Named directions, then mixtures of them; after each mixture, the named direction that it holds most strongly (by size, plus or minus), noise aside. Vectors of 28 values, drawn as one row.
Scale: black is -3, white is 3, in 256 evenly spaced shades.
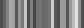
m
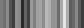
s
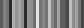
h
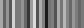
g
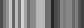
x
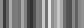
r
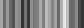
s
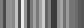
x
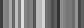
x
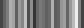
m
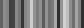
s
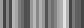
g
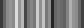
x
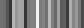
h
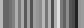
m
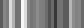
s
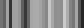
s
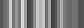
x
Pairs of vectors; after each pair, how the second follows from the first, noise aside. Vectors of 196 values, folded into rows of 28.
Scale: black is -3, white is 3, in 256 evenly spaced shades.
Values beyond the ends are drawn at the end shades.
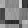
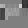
partly zeroed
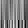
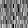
shuffled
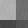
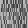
shuffled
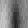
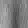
shrunk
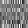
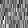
shuffled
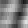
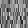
shuffled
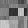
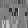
partly zeroed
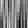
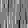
partly zeroed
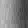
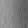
shrunk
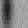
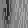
partly zeroed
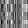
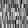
shuffled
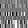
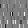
partly zeroed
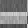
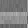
shrunk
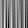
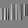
partly zeroed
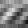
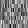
shuffled
